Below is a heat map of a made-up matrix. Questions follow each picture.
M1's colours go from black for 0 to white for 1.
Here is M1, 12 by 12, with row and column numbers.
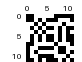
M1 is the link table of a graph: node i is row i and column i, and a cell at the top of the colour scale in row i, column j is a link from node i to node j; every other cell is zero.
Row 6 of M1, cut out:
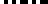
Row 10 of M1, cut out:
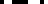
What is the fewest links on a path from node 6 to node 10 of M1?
2
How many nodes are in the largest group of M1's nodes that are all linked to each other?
4
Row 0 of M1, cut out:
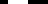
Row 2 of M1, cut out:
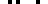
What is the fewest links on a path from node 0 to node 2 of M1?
1
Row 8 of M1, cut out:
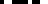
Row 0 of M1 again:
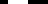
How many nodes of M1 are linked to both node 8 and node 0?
1
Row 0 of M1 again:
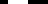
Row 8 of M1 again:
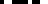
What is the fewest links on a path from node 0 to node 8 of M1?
2
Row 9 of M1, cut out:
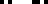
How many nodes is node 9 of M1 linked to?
7
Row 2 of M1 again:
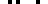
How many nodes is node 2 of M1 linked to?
9
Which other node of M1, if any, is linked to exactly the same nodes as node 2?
none
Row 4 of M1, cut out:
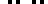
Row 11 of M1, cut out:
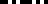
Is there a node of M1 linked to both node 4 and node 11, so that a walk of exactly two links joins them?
no
